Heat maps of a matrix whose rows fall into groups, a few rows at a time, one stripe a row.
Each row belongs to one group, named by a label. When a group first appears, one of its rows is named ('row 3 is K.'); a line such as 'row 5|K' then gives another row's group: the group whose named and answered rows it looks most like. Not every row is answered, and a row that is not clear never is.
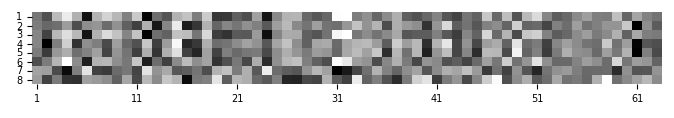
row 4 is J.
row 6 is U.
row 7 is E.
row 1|U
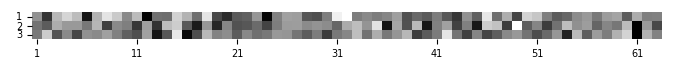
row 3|J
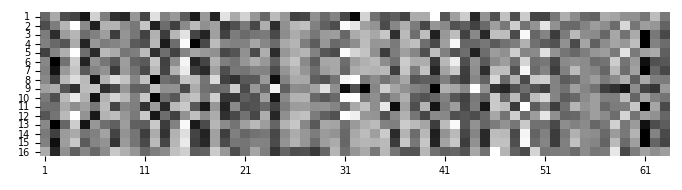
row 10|U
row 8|U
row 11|J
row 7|J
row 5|U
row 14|J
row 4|J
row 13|J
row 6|J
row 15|J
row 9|E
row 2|U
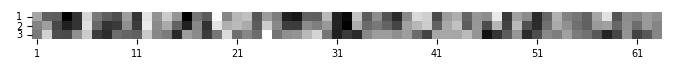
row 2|E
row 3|E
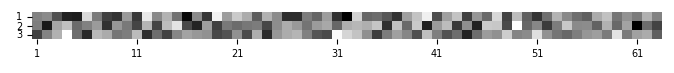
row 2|J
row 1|E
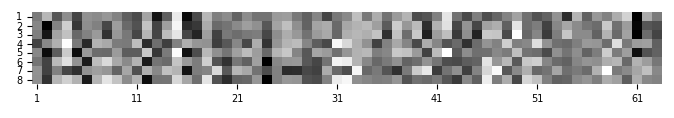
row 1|J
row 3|J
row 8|U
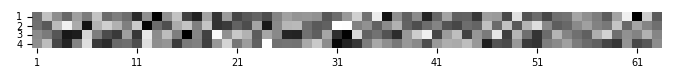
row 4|E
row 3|E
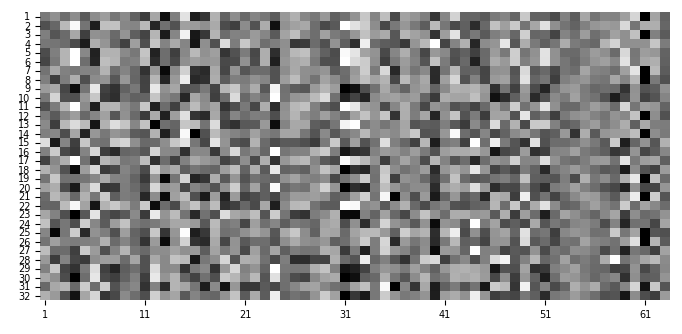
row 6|U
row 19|J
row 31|J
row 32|E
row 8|J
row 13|U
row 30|E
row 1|J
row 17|U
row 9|E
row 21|J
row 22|U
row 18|E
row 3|J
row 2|U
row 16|E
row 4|E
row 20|E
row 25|J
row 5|U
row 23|E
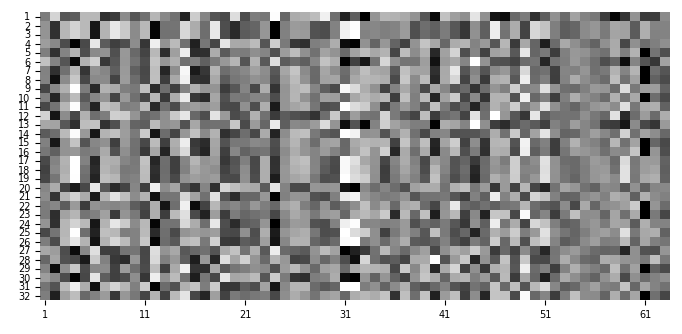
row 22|J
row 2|U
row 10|J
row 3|U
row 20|E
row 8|J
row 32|J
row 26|U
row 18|U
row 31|U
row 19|U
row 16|J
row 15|J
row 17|U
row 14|U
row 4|E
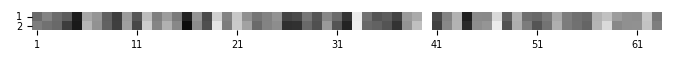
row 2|E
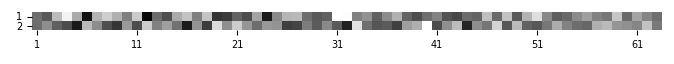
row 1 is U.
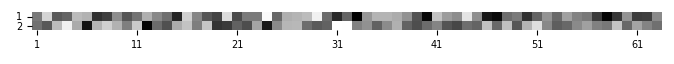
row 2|U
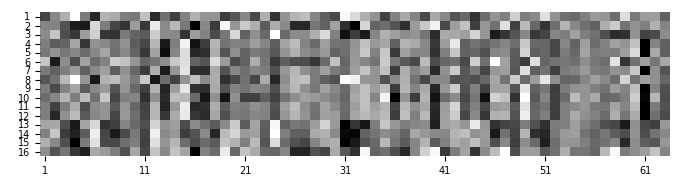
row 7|J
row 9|J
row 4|J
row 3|E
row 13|E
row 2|E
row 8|U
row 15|E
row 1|U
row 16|E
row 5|J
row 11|J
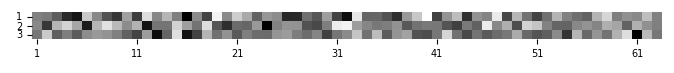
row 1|E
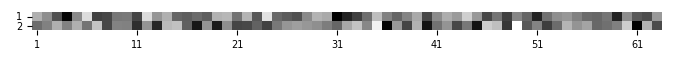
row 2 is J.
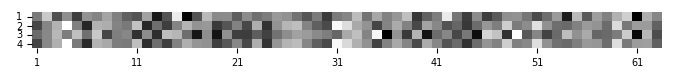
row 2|U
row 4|U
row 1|J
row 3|J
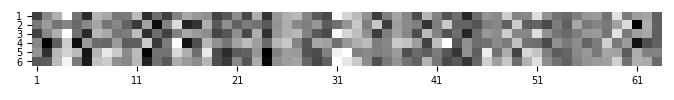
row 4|J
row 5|U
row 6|U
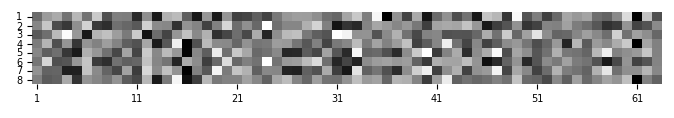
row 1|J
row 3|U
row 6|E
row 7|E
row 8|J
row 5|E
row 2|E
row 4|J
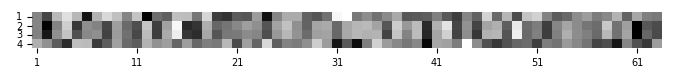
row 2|J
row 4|E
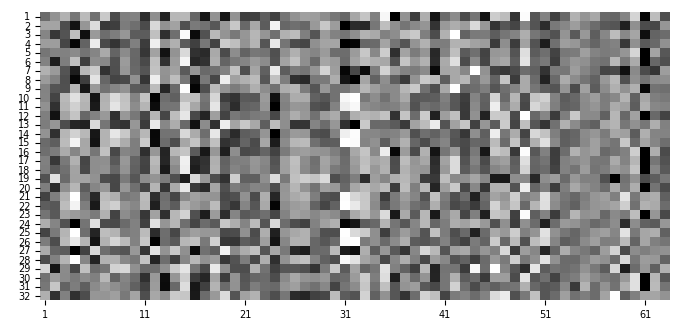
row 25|U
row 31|J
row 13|E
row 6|J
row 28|U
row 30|J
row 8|E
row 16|J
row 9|J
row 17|J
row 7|E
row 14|U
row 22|U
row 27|E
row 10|U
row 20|J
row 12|J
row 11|U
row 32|E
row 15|U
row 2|E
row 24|E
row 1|J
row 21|U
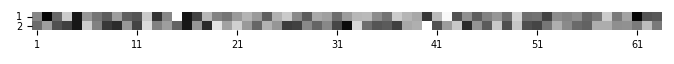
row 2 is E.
